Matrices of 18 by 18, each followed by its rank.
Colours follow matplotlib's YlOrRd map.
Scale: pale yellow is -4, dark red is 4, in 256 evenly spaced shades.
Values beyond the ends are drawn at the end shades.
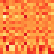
three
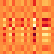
one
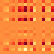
one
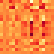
two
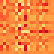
three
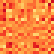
three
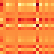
one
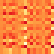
two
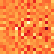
three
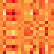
two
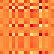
one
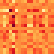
two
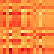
two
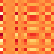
one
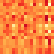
two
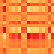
one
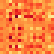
three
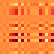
one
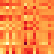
two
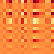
one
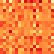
three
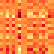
two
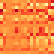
three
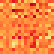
three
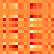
one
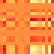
one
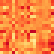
three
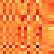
two
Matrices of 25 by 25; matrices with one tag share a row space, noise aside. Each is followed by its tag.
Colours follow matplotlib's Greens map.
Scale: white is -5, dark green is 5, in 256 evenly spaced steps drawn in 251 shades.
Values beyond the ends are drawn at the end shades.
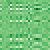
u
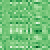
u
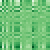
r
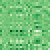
u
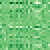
u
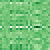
u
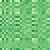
r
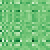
r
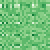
r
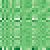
r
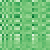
r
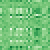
u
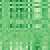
u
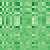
r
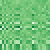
r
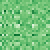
r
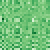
r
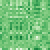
u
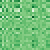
r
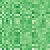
r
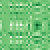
u
